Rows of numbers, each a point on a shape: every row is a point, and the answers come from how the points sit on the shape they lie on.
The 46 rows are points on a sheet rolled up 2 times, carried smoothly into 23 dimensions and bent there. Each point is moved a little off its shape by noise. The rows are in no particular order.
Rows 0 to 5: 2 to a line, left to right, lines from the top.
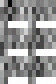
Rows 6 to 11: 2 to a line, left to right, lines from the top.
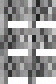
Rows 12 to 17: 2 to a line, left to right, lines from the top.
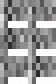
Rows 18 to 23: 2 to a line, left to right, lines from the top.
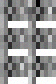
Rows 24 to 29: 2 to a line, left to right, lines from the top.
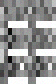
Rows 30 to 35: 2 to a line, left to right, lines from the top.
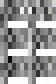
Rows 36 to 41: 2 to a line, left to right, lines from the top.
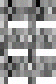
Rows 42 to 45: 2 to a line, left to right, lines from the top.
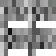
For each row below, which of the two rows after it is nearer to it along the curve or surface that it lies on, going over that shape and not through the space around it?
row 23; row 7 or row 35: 7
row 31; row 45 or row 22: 45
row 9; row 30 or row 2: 2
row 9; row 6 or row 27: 6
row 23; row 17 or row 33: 17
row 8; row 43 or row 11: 11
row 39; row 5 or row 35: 5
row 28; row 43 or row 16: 43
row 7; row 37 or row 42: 37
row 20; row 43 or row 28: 43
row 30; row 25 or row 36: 25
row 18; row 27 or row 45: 45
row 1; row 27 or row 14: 14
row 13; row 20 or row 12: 20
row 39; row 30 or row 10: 30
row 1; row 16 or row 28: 16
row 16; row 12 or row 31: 31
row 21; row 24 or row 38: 24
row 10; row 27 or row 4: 4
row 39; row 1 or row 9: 9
